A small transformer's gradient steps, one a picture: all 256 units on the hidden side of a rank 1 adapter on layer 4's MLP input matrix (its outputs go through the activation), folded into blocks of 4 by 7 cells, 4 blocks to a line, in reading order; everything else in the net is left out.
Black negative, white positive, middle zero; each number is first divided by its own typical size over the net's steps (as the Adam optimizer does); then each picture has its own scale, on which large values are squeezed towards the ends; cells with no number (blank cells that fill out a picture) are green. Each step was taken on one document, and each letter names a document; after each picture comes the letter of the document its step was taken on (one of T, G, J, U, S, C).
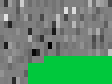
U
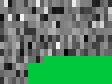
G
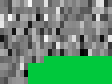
G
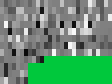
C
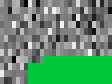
G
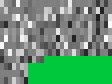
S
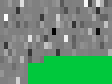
U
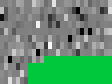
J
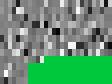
C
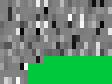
G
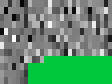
S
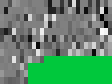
S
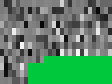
G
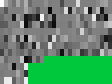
S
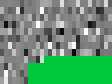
C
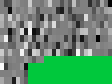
G
